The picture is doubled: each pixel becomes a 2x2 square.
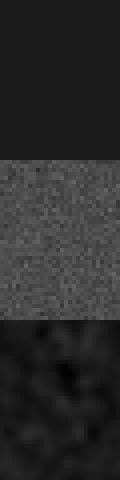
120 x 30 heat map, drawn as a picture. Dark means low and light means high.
The table splits into 3 rows of 1 panel. Panel 1,1: very low, flat. Panel 2,1: low, fine-grained, faint in contrast. Panel 3,1: very low, blotchy, faint in contrast.
